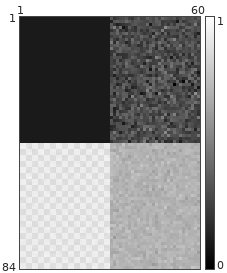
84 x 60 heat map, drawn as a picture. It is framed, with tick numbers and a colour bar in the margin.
It is made of 2 by 2 panels. Panel 1,1: very low, flat. Panel 1,2: low, fine-grained. Panel 2,1: very high, checkered, faint in contrast. Panel 2,2: high, fine-grained, faint in contrast.
